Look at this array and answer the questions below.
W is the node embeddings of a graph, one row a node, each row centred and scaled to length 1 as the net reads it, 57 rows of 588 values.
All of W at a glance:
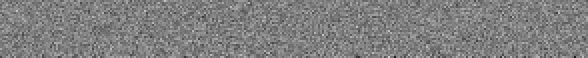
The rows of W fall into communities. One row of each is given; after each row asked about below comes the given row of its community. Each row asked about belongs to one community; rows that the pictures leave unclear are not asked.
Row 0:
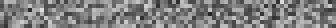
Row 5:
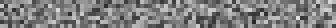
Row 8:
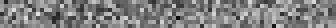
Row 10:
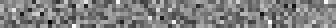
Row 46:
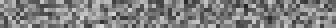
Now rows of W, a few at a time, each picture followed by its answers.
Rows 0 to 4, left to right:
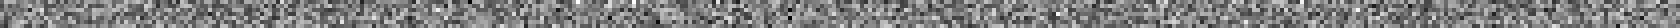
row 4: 8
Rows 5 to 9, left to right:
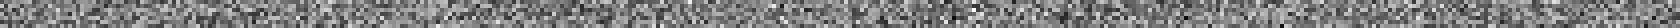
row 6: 46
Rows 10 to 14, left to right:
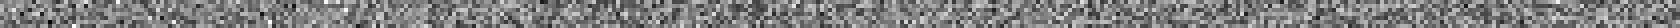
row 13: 0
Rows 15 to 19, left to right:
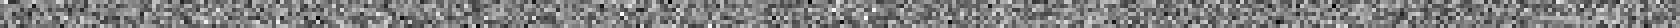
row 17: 5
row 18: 46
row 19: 8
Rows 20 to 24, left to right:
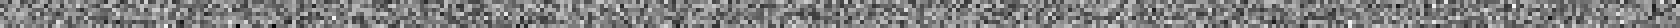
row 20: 8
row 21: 10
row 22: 0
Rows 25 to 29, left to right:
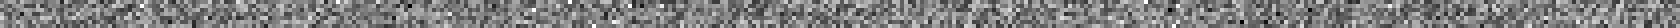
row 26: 46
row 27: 0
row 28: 5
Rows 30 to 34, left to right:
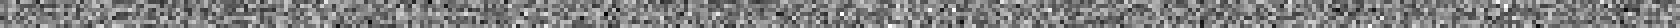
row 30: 46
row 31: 46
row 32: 0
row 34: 0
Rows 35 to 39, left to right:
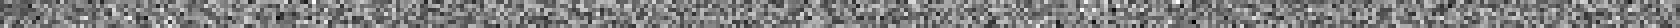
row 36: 5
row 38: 46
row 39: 5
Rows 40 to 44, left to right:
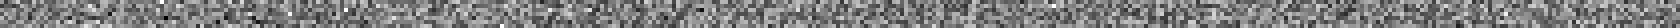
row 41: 5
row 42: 0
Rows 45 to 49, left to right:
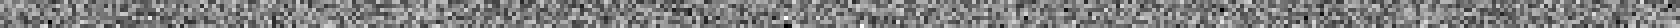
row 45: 10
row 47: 5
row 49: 46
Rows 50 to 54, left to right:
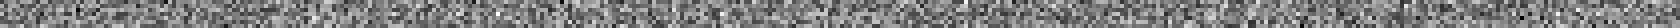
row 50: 5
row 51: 5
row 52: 5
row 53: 8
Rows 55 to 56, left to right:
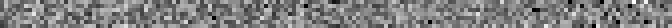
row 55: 0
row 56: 46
